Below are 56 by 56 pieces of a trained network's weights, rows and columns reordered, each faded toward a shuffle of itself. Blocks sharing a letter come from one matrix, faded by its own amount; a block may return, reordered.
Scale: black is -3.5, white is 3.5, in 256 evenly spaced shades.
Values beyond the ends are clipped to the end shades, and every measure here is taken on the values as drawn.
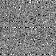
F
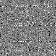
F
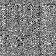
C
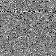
F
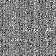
C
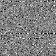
F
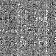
C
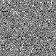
F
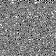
F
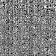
C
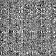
C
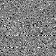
F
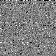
F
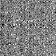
C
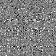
F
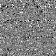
F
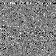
F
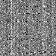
C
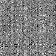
C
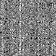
C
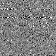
F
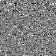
F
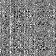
C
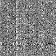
C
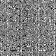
C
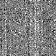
C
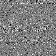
F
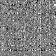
C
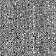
C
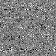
F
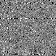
F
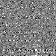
F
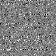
F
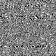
F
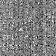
C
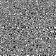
F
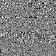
F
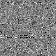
F
